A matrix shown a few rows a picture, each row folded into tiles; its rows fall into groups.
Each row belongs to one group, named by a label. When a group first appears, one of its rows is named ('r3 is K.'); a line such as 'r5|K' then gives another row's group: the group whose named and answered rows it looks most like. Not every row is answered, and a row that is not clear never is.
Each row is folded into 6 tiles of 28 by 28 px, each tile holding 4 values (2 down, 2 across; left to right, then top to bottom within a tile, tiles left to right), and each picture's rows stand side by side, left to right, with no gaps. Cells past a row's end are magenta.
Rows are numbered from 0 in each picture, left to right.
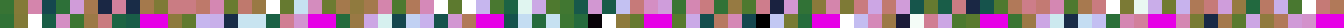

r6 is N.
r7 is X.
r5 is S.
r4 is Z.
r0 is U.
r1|N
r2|N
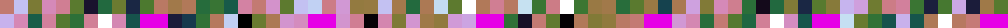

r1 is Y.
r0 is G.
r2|X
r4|G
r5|G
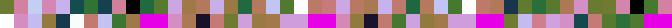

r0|S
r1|X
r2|X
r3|U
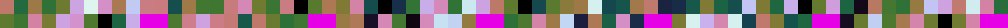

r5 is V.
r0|V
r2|Y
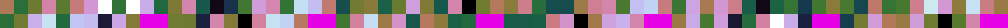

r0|N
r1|Y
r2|U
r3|Y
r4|G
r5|V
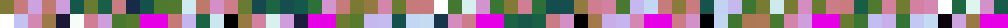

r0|S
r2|N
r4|X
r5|N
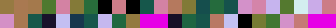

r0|Z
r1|Y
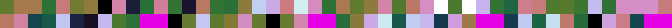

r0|Z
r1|V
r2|N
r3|Z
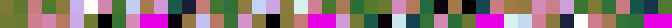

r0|V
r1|V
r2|Z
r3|S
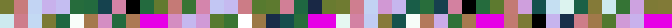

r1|S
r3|X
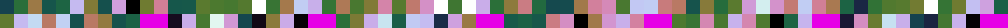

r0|U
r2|N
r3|Y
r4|V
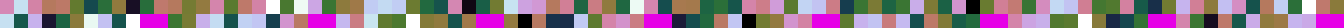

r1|N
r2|S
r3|X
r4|Y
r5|U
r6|S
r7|X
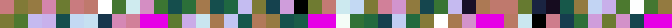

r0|N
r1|U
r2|G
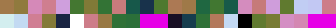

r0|S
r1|Y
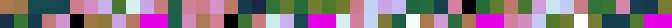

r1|G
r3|S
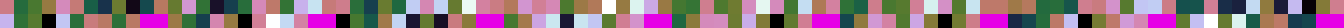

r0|Z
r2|Y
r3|N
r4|V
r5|V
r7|U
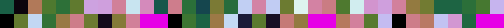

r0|V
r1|Y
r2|G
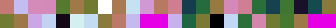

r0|N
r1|Z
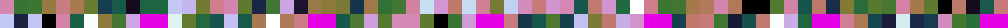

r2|V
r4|G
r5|Z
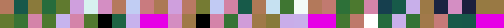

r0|V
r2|U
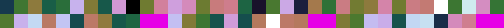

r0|U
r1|G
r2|N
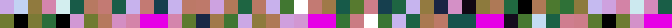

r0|X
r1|X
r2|U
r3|V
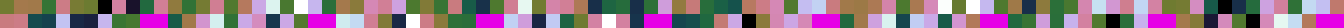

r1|N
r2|S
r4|Y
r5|N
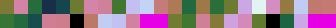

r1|V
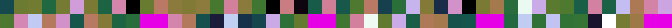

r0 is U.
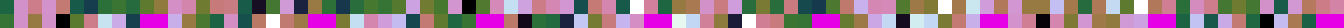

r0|G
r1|G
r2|U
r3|X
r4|S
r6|X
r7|Z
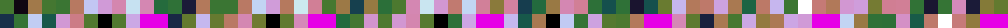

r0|V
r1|V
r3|Z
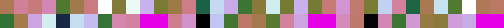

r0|N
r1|X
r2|X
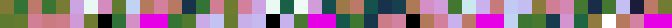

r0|V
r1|N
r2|Y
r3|G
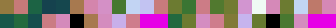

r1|V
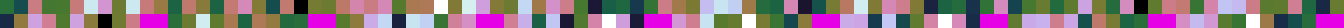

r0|V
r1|U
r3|G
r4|S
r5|G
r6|U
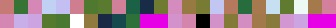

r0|S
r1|X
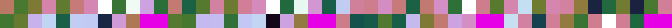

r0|N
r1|N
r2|X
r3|G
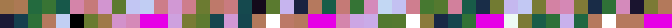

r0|Y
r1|G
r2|S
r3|G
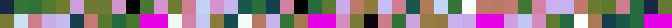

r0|U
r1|S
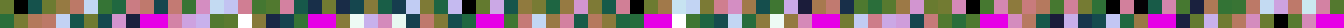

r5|U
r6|Z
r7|V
